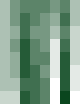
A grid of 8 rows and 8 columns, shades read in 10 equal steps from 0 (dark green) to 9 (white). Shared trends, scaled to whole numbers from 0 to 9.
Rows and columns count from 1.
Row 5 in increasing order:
1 1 3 3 5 6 7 8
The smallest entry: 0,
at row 8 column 7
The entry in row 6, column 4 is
2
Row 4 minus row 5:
0 -1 0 0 1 0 1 0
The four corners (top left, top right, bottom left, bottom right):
6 6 7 9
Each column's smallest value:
6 4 1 2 3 4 0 6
